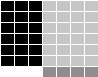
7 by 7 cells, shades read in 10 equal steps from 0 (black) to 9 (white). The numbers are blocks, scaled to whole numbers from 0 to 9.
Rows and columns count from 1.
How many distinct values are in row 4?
2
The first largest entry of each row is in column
4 4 4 4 4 4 1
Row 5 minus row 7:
-9 -9 -9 2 2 2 2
